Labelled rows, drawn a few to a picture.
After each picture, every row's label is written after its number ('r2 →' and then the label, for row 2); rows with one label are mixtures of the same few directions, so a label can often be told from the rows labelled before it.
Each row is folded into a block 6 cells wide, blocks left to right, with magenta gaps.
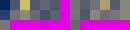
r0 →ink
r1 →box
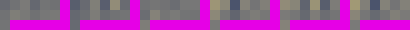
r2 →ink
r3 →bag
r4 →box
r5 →ink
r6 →bag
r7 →ink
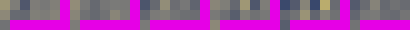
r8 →ink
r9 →ink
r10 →ink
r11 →bag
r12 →bag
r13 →ink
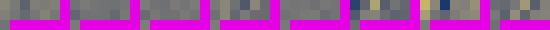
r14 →ink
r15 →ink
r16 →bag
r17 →box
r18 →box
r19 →ink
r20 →ink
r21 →box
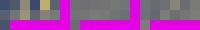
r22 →bag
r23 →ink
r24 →box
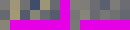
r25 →box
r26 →box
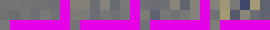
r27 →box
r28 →bag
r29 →box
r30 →box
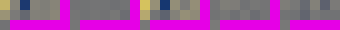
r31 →ink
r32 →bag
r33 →ink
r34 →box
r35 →bag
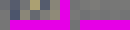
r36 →box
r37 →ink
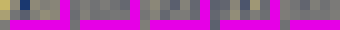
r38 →ink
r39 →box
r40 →box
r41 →bag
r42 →ink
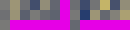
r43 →box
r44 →box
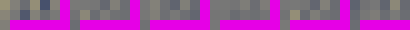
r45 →bag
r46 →box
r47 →box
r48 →bag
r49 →box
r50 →bag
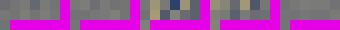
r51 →bag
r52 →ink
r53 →box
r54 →bag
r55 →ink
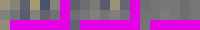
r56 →bag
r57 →bag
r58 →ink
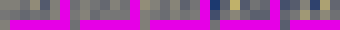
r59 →bag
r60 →box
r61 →bag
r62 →ink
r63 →bag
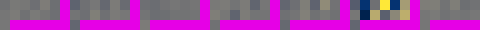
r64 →box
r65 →bag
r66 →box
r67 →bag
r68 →bag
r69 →box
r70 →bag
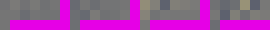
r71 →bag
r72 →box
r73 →ink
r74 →box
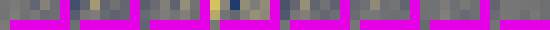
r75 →box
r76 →ink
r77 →bag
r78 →ink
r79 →ink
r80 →ink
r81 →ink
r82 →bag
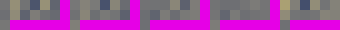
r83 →box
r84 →box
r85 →box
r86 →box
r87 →ink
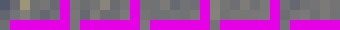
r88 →ink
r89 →box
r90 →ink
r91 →ink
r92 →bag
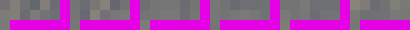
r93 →box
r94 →box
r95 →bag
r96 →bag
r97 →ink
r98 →ink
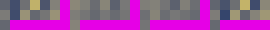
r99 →box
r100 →bag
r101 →box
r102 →box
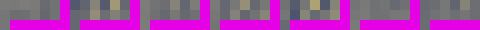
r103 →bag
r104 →bag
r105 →bag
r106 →box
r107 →box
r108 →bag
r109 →bag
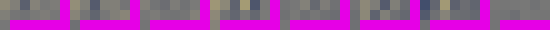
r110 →ink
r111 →ink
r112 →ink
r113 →bag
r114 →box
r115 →box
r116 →ink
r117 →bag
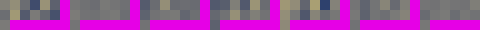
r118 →box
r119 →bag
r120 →ink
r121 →bag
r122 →bag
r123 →box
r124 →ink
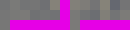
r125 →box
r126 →bag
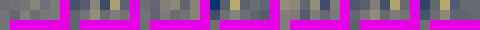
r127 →box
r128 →bag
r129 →box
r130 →ink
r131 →bag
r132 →bag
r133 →ink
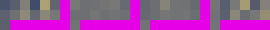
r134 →bag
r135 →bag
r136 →ink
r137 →box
